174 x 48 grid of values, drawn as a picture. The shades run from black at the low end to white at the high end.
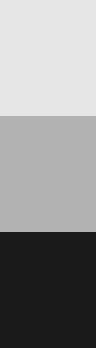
It is made of 3 by 1 panels. Panel 1,1: very high, flat. Panel 2,1: high, flat. Panel 3,1: very low, flat.
